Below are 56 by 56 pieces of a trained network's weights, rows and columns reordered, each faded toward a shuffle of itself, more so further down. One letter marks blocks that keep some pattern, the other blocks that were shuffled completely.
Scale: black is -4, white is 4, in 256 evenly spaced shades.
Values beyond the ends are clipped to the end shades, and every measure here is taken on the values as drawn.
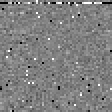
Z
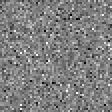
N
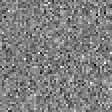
Z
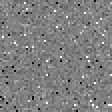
N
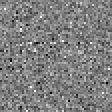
Z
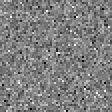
N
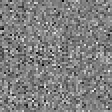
Z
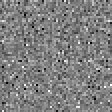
Z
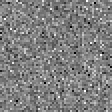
N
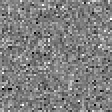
Z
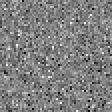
N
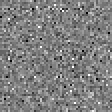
Z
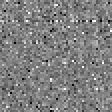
Z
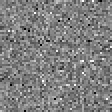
Z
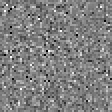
Z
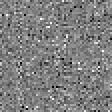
Z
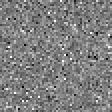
N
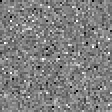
N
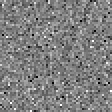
N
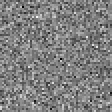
N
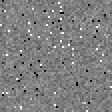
N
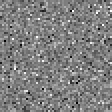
N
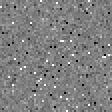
N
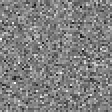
N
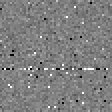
Z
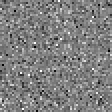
N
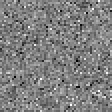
N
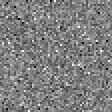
N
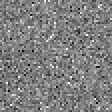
N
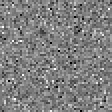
Z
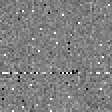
Z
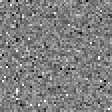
Z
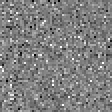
Z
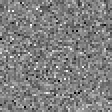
N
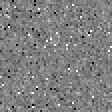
N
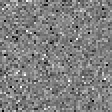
Z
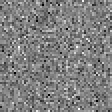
Z
